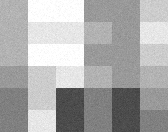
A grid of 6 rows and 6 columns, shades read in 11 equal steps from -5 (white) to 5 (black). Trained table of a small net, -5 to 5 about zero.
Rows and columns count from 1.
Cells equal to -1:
8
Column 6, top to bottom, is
-3 -4 -3 -2 -1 0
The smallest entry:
-5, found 4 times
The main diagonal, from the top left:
-2 -4 -5 -2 2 0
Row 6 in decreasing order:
2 2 0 0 0 -4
